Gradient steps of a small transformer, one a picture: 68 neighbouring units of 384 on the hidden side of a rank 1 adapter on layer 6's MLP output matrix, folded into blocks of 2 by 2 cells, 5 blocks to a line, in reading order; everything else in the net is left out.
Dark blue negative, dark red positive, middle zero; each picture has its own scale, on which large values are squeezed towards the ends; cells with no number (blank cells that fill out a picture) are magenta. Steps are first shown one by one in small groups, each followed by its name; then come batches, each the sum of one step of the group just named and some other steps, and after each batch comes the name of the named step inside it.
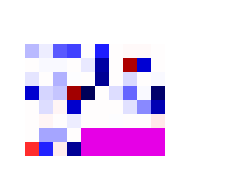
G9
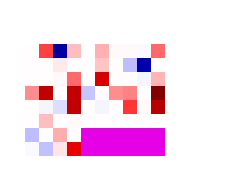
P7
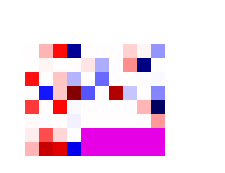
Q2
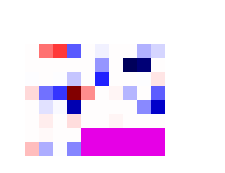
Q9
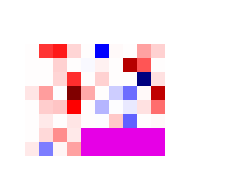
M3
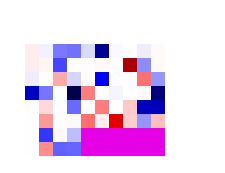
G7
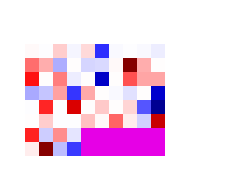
G7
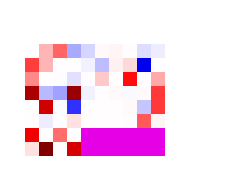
Q9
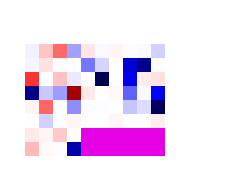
Q9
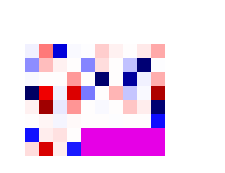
P7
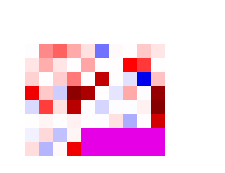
M3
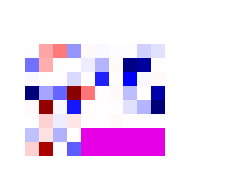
Q9
